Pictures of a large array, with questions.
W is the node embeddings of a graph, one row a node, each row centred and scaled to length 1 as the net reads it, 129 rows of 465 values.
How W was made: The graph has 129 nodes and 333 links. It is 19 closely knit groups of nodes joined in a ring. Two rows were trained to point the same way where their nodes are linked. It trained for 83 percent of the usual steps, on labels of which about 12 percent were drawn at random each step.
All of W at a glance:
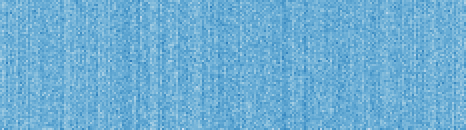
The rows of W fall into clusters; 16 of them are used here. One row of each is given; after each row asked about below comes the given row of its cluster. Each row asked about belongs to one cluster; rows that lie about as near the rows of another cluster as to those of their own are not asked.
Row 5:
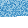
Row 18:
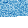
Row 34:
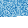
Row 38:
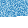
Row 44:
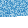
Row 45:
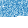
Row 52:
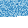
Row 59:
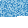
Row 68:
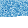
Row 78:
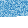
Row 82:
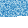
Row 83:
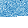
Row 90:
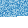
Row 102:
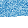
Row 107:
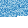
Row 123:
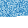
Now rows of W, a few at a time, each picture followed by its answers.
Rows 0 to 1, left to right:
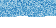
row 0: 34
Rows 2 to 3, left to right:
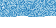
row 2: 123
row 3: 102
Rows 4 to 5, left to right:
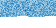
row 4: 68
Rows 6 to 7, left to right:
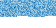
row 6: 52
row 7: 123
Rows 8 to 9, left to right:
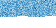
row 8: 68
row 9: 18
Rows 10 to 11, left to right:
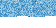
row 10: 59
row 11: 107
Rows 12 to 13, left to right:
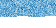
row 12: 82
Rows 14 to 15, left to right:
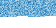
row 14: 90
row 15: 78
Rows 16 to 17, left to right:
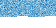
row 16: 18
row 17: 102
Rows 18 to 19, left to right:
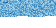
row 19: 44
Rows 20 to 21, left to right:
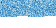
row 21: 44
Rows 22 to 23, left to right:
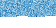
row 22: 59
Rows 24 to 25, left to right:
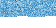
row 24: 82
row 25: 90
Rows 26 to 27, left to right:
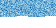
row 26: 44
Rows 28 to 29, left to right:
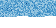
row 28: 78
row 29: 123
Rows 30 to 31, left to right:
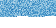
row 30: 52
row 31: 5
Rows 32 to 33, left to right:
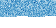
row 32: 78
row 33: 18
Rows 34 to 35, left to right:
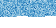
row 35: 59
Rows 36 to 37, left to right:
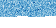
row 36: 52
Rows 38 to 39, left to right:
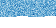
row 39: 102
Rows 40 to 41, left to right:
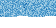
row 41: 5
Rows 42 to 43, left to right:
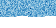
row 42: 38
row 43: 34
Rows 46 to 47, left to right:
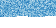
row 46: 78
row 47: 44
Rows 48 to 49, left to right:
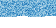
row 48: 68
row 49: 90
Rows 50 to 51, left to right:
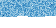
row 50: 45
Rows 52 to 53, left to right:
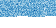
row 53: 82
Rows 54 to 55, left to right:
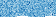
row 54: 123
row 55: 83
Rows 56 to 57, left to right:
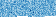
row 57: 34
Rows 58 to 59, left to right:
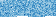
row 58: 45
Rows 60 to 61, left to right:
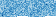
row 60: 83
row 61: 45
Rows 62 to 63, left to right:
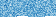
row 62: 59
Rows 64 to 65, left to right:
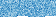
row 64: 90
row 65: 52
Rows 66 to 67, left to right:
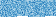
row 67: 68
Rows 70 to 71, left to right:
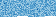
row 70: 18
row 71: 102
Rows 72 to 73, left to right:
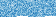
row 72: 38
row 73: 45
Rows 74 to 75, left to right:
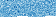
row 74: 82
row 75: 68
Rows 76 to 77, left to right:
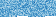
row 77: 52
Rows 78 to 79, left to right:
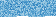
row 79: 5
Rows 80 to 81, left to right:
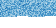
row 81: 5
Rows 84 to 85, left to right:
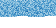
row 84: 5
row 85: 44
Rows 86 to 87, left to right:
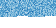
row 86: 90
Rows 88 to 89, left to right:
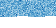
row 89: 83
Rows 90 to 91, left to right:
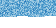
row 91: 78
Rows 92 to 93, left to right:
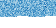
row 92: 52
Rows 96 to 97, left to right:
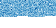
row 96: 18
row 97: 38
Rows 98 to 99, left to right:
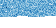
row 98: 90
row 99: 38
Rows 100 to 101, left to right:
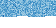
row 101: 59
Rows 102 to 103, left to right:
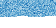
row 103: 44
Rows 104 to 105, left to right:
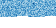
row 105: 102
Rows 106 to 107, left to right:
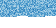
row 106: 123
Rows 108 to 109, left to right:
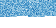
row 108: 102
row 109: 78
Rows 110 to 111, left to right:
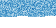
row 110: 59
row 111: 68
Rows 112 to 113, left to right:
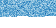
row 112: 107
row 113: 5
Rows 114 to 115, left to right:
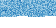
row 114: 34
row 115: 18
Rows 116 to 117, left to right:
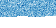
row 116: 107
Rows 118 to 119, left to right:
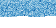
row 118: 5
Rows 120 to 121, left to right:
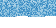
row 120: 123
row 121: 90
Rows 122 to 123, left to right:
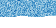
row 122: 38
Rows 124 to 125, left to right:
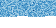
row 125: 68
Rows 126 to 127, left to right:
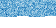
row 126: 82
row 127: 123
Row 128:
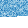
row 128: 107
